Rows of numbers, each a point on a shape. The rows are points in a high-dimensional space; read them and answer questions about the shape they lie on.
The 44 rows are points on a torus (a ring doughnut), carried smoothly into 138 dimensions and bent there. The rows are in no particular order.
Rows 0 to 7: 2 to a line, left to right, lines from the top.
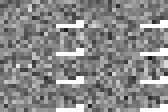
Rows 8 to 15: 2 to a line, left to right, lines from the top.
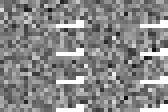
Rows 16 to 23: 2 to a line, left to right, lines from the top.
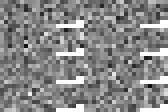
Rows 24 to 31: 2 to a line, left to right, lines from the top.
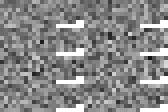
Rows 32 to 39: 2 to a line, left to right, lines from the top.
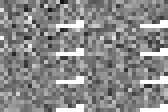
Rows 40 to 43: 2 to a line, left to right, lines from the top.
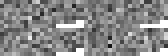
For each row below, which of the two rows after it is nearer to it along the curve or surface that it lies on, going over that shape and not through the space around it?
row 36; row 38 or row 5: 5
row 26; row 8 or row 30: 30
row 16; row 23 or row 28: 23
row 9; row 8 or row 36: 36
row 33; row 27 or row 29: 29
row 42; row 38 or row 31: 31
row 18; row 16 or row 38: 16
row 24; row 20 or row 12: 20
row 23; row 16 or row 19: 16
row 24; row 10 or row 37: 10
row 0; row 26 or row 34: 26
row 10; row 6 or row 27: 27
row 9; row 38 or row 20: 38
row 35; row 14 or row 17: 17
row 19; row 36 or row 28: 28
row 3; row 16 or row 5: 16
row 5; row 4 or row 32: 32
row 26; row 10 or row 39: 39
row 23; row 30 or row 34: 34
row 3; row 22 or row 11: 11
